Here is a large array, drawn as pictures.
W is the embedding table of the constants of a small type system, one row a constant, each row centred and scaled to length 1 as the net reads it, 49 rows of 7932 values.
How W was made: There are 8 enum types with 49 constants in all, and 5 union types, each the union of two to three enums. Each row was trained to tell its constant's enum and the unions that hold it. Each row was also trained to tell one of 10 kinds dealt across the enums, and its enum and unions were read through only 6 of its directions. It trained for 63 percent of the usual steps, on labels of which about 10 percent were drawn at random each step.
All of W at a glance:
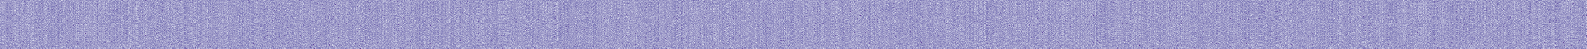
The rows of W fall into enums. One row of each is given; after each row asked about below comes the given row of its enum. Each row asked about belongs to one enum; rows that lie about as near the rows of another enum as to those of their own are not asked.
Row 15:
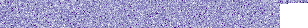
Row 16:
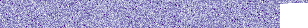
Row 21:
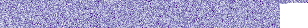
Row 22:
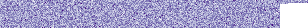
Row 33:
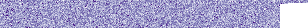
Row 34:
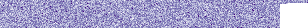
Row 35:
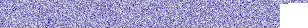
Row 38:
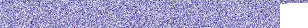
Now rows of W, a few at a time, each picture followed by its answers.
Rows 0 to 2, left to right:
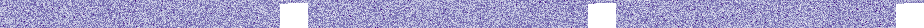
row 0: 35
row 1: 16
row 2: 22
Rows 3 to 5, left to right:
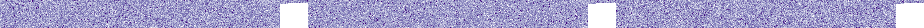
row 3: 33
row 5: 16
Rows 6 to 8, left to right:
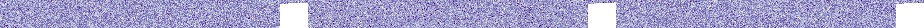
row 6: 22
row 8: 34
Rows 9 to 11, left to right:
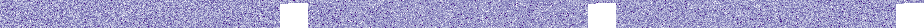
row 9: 22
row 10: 15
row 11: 34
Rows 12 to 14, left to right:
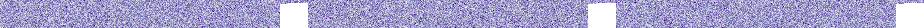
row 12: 33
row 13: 34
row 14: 35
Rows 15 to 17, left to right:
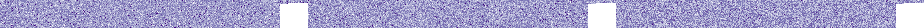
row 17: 38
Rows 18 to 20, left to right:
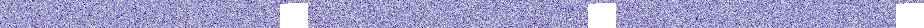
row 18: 16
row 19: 34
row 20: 22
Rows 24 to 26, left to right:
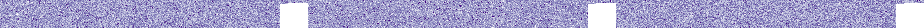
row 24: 16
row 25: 34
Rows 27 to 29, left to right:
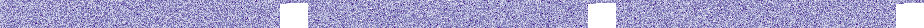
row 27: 33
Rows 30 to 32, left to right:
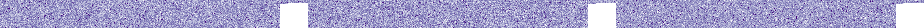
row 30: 16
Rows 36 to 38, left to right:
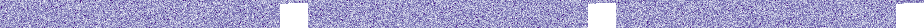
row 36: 34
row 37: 22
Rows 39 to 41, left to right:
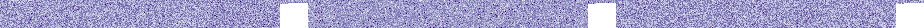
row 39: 22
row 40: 33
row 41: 35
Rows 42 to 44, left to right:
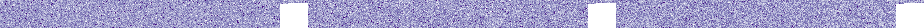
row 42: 15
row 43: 34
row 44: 35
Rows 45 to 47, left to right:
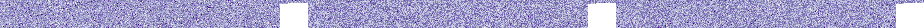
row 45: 35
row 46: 22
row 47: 38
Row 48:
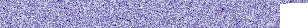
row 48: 38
